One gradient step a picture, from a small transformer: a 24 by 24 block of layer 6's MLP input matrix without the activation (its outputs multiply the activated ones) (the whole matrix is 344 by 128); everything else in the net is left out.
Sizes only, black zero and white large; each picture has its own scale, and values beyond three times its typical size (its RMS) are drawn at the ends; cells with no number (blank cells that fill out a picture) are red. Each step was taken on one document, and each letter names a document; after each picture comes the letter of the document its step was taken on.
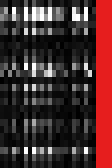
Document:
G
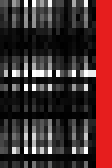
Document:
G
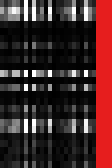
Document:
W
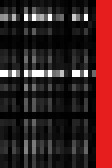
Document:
G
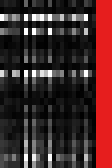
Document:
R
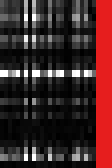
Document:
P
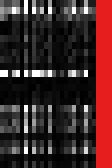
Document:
W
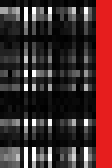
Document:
W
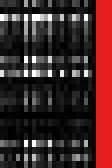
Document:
R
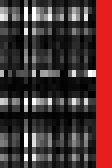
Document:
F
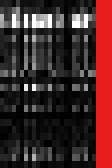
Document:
G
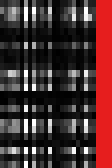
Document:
W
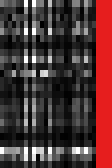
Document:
P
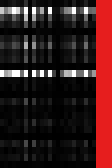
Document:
W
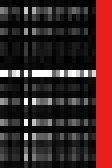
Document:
F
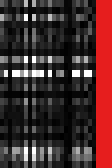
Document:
P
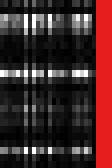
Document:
P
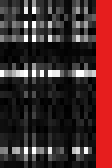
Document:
P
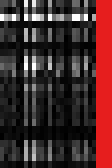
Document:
R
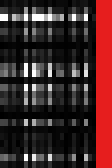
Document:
R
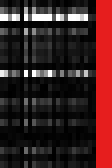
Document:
F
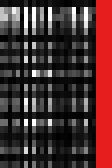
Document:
W
